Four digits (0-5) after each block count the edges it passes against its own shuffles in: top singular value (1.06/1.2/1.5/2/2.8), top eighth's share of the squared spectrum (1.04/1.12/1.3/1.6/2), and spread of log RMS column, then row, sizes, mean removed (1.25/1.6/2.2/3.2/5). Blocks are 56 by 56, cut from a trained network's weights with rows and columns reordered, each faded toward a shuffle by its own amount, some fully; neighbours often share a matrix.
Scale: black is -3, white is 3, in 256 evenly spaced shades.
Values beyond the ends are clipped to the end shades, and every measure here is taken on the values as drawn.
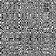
3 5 3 2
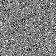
0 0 0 0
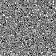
2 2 0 0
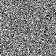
1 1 0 0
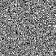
2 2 1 0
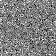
0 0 0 0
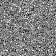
2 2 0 1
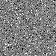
0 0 0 0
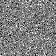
0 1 0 0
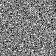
0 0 0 0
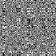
4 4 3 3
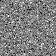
0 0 0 0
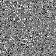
2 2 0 1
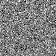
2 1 0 0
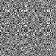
4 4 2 2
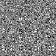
3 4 2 2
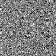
2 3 1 1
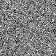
1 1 0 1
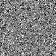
2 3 1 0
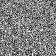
1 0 0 0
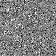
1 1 0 0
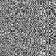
4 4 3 1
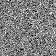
1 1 0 0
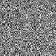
3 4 2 2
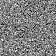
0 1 0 0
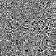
3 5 2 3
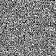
2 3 0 1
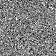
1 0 0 0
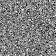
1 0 0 0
